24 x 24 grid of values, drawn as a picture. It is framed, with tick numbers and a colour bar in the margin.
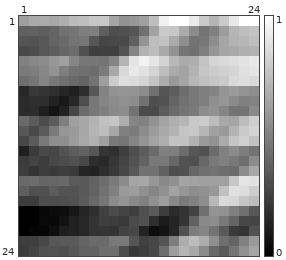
The bottom left is the calmest part. On average the colour sits 50% of the way up the scale. The top right is the ninth with the highest average. The ninth with the lowest average is the bottom left. The field climbs toward the top right. There are no lone odd cells. Horizontal stripes repeat 4 times down the table.
